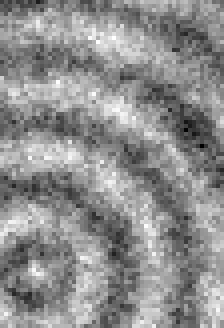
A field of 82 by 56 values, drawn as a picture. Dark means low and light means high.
There is no overall slope. Neither half mirrors the other. Concentric rings centre on the bottom left. No row or column stands out. The field is mottled with small blotches. The histogram is bell-shaped.
